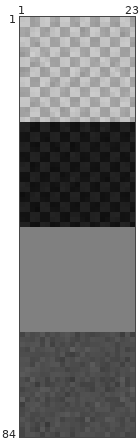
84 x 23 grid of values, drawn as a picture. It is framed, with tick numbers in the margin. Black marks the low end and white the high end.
The table splits into 4 rows of 1 panel. Panel 1,1: high, checkered. Panel 2,1: very low, checkered, faint in contrast. Panel 3,1: middling, flat. Panel 4,1: low, fine-grained, faint in contrast.
